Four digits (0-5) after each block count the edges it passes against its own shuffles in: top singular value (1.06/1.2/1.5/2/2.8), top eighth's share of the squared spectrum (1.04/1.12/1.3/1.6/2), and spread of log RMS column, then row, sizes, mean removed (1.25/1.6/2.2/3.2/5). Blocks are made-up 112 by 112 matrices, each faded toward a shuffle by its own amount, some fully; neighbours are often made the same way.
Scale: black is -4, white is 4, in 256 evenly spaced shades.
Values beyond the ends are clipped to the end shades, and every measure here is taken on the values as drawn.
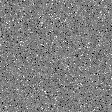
0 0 0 0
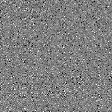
4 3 2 2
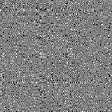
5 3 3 2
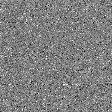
1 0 0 2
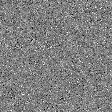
0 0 0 1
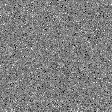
0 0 0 1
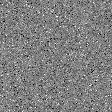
0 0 0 0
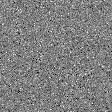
0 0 0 0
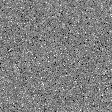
0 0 0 0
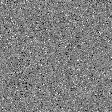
0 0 0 0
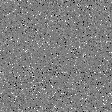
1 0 0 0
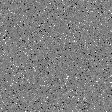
0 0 0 0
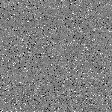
0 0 0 1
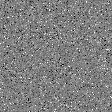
0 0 0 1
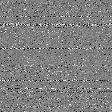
2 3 0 3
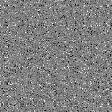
4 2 1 1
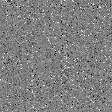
3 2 1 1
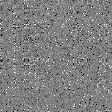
4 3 2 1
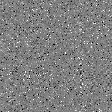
3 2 1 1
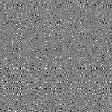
5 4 2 3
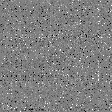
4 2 1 1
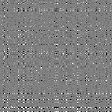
5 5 3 3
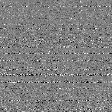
2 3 0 4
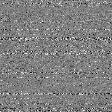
2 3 0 4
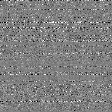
2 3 0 4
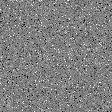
0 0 0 0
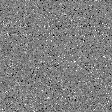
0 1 0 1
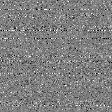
2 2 0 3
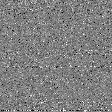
2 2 0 2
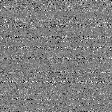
1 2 0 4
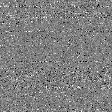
1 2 0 3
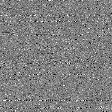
2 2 0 3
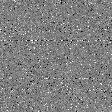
2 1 0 2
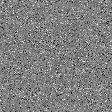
0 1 0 1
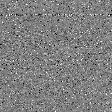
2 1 0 2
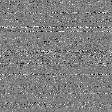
2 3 0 4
